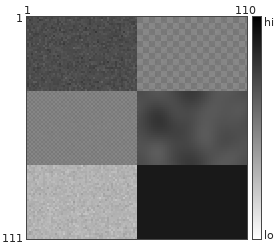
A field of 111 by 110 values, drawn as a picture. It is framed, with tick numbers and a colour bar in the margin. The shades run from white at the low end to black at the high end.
It is made of 3 by 2 panels. Panel 1,1: high, fine-grained, faint in contrast. Panel 1,2: middling, checkered, faint in contrast. Panel 2,1: middling, checkered, faint in contrast. Panel 2,2: high, smooth, faint in contrast. Panel 3,1: low, fine-grained, faint in contrast. Panel 3,2: very high, flat.
